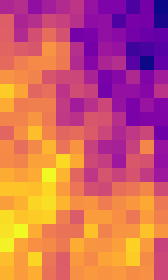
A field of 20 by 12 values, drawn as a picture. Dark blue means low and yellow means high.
The ninth with the lowest average is the top right. The halves do not mirror each other. The ninth with the highest average is the bottom left. There is an overall slope up to the bottom left. There are no regular stripes.
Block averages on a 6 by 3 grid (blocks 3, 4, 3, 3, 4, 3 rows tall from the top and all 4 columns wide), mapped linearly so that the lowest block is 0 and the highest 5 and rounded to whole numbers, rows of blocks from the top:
2 1 0
4 2 1
4 2 1
4 3 2
5 4 4
4 4 4
